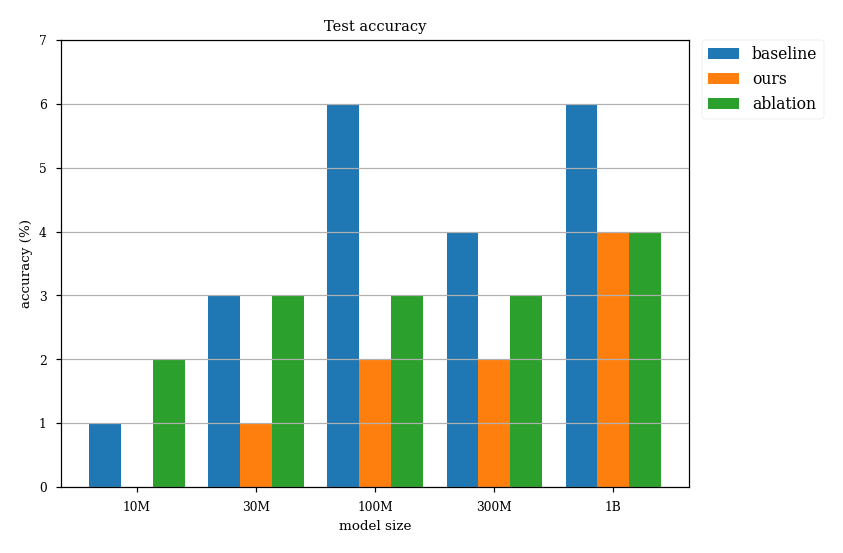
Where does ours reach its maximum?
1B
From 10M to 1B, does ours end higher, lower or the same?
higher
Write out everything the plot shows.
Title: Test accuracy
x-axis: model size, ticks 10M 30M 100M 300M 1B
y-axis: accuracy (%), ticks 0 1 2 3 4 5 6 7
Legend: baseline, ours, ablation
Values:
baseline: 1 3 6 4 6
ours: 0 1 2 2 4
ablation: 2 3 3 3 4
